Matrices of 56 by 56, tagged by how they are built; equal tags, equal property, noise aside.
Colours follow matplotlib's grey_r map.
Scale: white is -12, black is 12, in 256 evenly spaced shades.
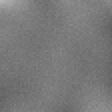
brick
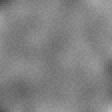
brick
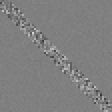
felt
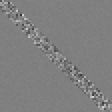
felt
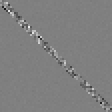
felt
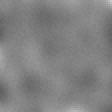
brick
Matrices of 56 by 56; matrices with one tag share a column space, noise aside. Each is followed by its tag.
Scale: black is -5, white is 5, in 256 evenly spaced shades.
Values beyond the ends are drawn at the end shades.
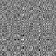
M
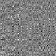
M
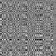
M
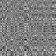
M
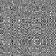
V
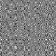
M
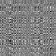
V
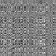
V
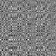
M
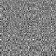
M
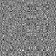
M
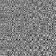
M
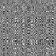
V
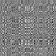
V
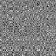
M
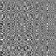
M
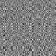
M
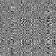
V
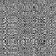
V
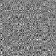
M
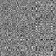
M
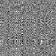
V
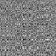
M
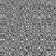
M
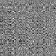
V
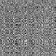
V
